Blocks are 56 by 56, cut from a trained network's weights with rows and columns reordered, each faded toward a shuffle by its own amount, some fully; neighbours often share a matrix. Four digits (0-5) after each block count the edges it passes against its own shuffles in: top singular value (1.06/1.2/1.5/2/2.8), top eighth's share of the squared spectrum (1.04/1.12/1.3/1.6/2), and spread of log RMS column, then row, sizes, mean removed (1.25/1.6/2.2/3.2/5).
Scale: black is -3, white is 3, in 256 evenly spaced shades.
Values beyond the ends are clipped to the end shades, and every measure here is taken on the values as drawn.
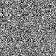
3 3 1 1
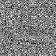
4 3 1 2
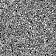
0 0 0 0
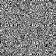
3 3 1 2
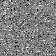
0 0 0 0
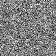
0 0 0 0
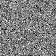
0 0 0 0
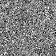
1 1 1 0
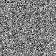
0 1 0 0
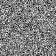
0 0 1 0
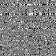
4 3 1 3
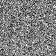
1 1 0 0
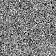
1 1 0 0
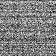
3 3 0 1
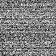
3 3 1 1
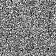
0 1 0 0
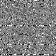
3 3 0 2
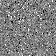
0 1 0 0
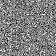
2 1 0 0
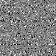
3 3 0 2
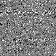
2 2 0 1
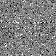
2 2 0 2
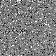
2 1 0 1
